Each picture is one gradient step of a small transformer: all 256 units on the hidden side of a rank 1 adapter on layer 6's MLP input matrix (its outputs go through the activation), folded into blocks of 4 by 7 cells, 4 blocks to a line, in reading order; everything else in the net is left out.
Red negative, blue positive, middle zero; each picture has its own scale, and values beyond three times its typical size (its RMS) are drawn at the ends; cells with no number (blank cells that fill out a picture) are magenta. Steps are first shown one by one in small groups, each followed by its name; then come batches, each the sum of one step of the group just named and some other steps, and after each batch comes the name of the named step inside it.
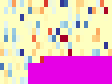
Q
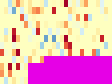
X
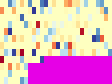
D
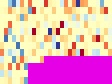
Q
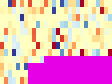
Q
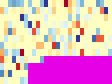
D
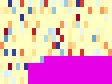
D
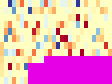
X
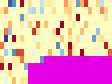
D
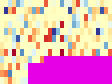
Q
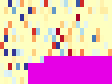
Q
